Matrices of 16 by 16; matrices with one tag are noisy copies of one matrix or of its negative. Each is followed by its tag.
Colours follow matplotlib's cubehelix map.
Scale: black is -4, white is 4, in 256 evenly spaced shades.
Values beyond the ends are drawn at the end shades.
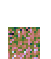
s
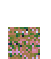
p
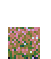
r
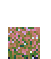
r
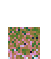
r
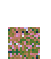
p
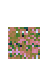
p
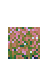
r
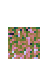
s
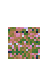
p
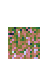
s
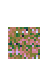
p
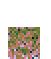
r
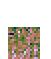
s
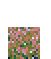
r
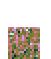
s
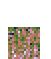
s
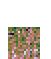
s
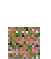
p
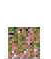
s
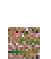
p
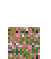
p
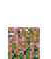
s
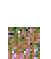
s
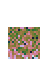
r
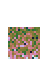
r
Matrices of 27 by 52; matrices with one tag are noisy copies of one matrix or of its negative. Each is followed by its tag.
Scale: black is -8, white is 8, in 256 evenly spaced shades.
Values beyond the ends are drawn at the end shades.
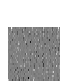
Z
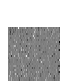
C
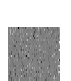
C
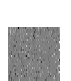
C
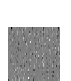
Z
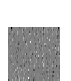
Z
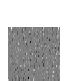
Z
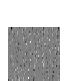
Z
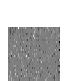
C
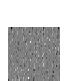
Z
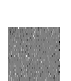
C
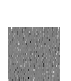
Z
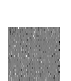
C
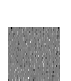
Z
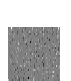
Z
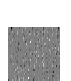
Z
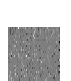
C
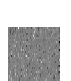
C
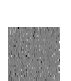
C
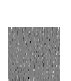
Z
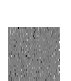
C
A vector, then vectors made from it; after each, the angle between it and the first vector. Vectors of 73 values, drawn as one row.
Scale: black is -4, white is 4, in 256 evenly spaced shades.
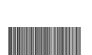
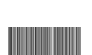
nearly parallel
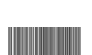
partly aligned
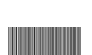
nearly opposite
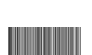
partly aligned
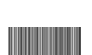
orthogonal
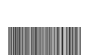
partly aligned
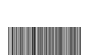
partly opposed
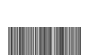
partly aligned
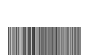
partly opposed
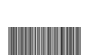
orthogonal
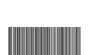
nearly parallel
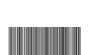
partly aligned
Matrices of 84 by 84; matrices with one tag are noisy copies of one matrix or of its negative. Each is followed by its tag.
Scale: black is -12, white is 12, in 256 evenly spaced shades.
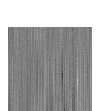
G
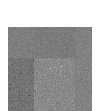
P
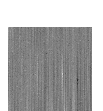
G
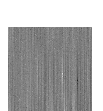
G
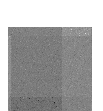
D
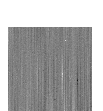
G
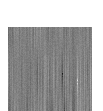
G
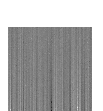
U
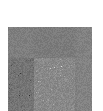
P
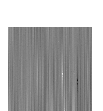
G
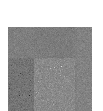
P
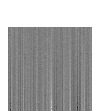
U
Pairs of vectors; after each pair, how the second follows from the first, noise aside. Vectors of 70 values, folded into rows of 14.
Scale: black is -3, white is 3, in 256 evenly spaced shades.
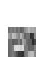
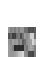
negated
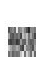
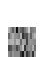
negated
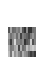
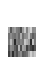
negated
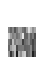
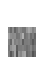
shrunk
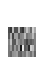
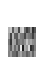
negated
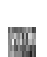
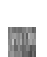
shrunk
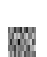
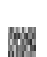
negated
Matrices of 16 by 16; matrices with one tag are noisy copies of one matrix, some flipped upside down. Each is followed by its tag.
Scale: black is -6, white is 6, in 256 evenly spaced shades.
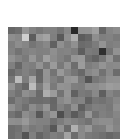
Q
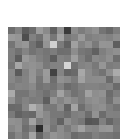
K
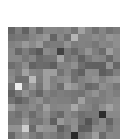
Q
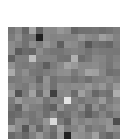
K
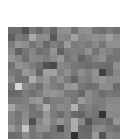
Q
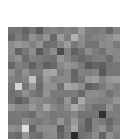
Q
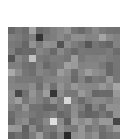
K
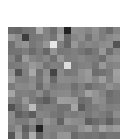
K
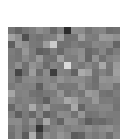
K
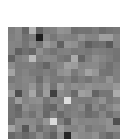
K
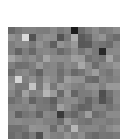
Q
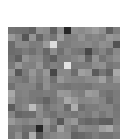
K
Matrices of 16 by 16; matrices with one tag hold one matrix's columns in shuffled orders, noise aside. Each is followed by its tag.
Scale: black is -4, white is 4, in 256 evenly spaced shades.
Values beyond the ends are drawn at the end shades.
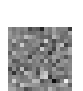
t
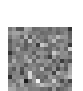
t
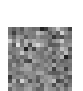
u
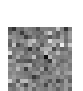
u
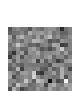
t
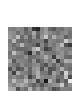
t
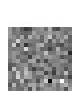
t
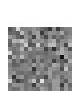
u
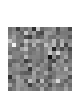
u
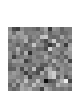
t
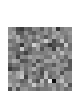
t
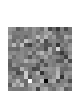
t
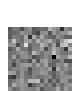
u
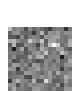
u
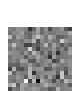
t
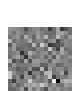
t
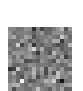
t
